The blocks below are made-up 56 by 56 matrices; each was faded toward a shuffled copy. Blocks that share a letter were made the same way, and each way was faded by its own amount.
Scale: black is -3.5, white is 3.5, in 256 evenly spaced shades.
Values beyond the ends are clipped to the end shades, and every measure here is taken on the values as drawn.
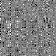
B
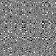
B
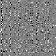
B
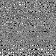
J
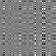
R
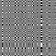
R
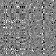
B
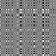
R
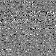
J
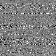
J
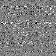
J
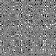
B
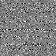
J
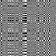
R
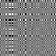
R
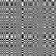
R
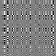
R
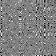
B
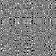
B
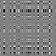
R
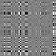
R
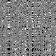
B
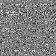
J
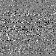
J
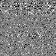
J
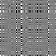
R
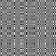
R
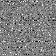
J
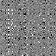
B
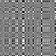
R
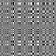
R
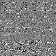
J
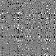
B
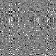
B
